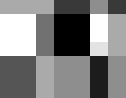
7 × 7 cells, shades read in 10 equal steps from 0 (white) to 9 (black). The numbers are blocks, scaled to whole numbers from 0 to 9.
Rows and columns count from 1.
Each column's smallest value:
0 0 3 4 4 0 3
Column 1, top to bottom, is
3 0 0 0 6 6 6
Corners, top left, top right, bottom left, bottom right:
3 7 6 4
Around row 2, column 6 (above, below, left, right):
4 0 9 3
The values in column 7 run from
3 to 7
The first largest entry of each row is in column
4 4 4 4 6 6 6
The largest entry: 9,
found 6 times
